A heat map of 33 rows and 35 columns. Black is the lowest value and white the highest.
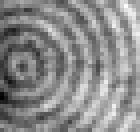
Odd rows or columns: none. Rings: centred on the middle left. Slope: up to the right. Grain: blotchy.
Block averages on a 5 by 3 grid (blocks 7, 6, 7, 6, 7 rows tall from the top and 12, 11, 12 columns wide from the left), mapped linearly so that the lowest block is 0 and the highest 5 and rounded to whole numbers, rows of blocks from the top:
235
034
134
044
135
